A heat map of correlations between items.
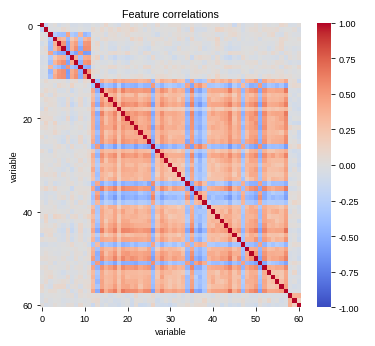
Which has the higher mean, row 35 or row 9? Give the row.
35
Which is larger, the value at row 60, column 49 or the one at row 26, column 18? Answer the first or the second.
the first
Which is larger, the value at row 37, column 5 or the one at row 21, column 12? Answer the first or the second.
the second
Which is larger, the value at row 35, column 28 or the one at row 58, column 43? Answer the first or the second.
the first
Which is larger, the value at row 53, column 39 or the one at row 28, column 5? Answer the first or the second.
the first
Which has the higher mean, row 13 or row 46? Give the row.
46
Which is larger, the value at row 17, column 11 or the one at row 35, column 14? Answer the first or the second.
the second
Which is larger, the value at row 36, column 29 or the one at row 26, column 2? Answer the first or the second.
the second
